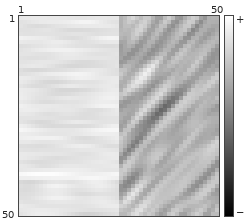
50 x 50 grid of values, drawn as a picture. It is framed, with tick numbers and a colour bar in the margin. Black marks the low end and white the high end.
The table splits into one row of 2 panels. Panel 1,1: very high, streaked across, faint in contrast. Panel 1,2: high, slanting up to the right.
